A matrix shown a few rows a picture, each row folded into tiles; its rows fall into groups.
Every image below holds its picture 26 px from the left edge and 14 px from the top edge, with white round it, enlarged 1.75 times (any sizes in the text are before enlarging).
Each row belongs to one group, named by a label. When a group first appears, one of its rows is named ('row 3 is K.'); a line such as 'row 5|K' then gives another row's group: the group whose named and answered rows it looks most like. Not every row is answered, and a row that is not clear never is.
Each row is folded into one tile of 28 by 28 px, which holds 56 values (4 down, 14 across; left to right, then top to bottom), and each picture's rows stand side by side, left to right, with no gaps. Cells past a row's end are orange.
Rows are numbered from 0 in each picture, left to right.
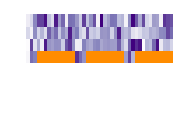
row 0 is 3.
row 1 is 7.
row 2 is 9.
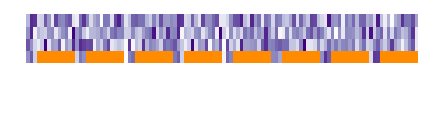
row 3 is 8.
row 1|9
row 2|3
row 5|9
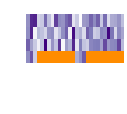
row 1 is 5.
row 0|8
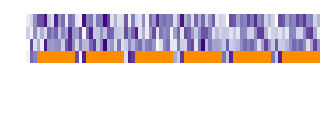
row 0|3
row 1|5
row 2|7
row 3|5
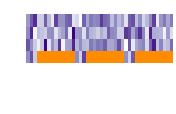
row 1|5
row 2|5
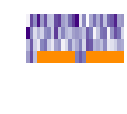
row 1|7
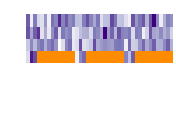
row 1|3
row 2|5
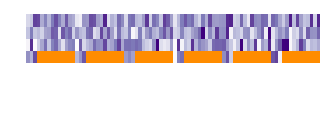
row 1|5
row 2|9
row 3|3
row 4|8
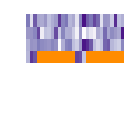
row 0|7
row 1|9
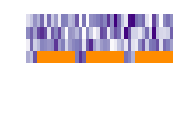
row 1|7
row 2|8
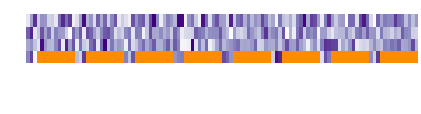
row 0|8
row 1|5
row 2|5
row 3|8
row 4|7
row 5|7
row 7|5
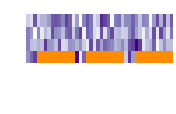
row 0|7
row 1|5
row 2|9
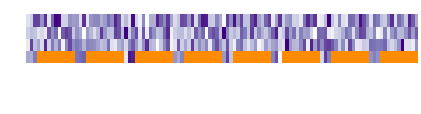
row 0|3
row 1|7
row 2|7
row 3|3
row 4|8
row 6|9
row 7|9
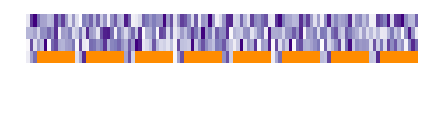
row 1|5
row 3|3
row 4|8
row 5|3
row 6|5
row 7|3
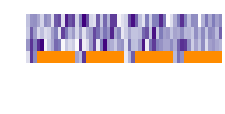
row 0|9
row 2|3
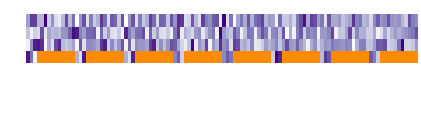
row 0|9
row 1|5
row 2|5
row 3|8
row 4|7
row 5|7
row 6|7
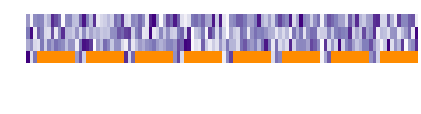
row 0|5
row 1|9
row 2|5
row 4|3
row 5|3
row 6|3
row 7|8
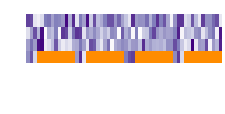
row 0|9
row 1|8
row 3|8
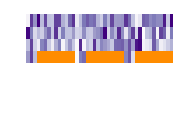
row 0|8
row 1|3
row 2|9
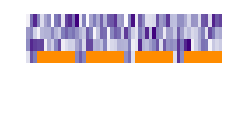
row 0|9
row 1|7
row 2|8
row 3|9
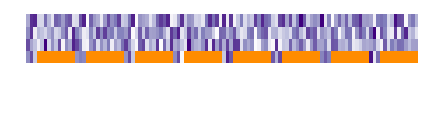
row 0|8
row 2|8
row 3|8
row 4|7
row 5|3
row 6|7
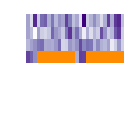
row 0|7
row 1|7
